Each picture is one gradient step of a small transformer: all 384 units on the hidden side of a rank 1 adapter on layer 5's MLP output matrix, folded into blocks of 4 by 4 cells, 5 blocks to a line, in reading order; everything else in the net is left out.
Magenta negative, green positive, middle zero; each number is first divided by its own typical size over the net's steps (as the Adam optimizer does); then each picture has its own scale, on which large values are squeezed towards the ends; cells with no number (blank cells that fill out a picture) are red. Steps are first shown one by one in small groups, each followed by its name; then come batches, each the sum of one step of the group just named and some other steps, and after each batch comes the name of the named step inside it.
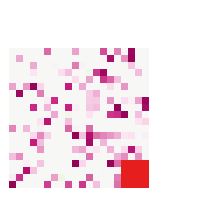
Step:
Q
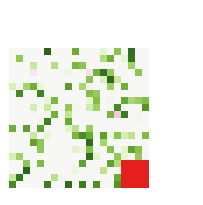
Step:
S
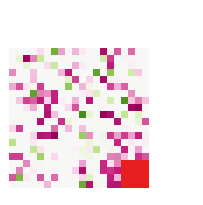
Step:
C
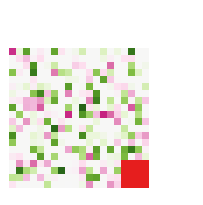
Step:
C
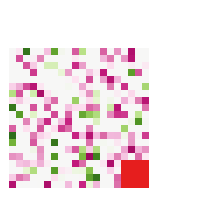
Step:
Q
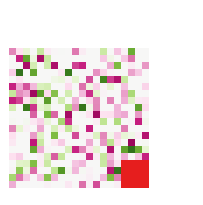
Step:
Q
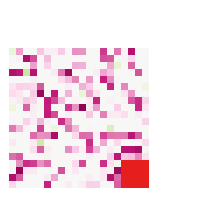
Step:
Q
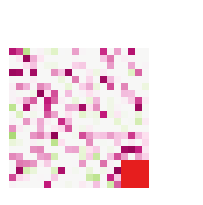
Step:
S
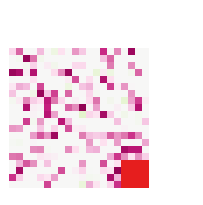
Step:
C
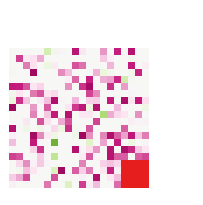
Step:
S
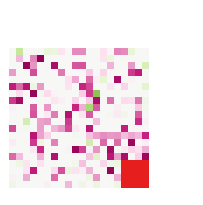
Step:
S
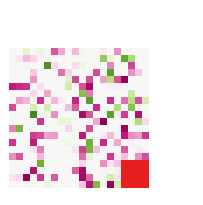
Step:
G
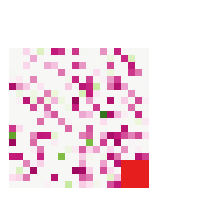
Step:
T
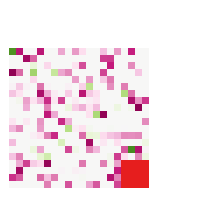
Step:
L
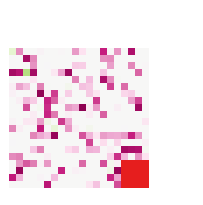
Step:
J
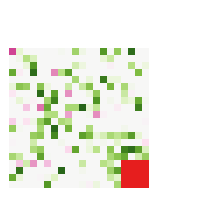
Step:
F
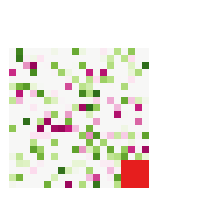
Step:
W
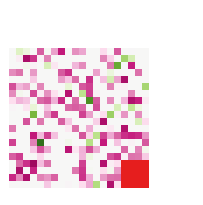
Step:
G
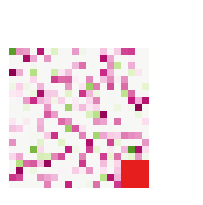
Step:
L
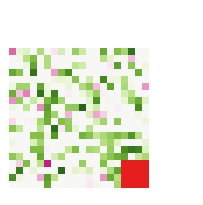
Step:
F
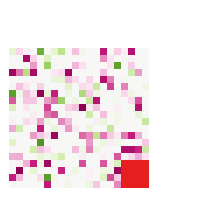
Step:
J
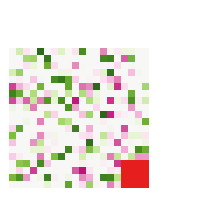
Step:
T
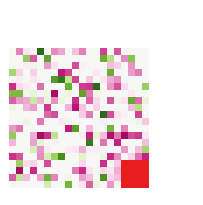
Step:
T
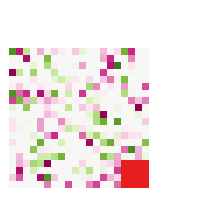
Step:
L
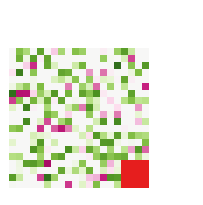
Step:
W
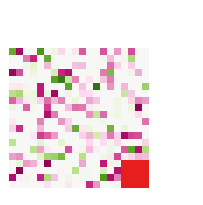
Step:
L
